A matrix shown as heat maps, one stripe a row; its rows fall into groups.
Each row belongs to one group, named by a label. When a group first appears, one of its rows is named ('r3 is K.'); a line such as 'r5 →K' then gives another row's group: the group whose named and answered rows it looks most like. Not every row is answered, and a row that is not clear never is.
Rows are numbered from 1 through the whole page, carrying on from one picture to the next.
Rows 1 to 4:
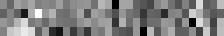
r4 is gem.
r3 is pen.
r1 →pen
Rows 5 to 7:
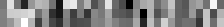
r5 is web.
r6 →gem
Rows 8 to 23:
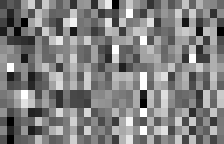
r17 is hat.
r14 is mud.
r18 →gem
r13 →mud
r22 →hat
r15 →web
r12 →hat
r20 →hat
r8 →pen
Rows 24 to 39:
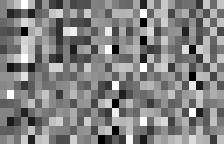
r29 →pen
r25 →hat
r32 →pen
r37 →hat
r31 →hat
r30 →gem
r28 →gem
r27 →web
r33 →mud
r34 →web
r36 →mud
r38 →pen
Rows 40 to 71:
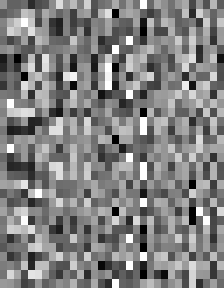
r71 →mud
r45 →mud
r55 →pen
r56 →web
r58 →hat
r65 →gem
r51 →web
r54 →hat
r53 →hat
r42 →gem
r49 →pen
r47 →pen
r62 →hat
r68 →hat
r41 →pen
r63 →pen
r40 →hat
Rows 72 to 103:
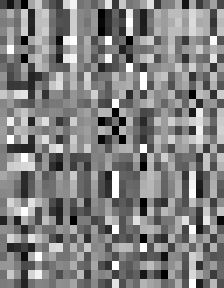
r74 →web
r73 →web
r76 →web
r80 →hat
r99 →hat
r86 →pen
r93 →mud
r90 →gem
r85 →web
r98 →gem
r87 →web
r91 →mud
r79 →web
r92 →mud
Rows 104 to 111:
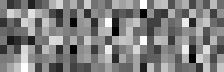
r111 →gem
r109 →pen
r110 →pen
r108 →hat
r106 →pen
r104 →hat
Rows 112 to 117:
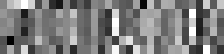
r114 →mud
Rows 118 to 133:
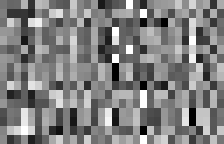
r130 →pen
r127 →gem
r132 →gem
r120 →gem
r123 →web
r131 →pen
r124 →mud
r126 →pen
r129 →hat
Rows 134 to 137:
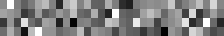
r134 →web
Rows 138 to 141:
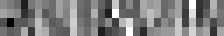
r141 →web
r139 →mud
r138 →mud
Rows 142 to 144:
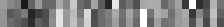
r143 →hat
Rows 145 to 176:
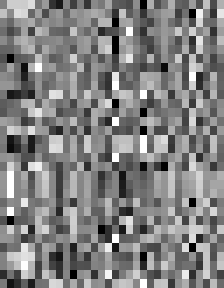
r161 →hat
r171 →mud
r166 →web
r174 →gem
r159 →gem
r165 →web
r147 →pen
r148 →web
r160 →hat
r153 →mud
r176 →hat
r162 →mud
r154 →mud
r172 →pen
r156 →pen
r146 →pen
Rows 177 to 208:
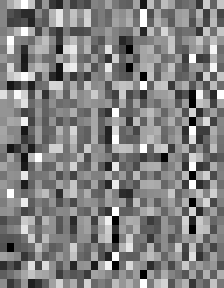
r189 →mud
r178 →hat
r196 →pen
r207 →gem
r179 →hat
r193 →hat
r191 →mud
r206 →pen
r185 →gem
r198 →web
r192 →mud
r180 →gem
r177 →gem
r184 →web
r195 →mud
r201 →pen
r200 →mud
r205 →mud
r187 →pen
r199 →pen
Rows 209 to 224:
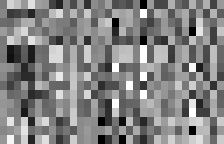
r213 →gem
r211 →pen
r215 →hat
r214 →hat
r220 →mud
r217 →hat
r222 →web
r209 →gem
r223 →pen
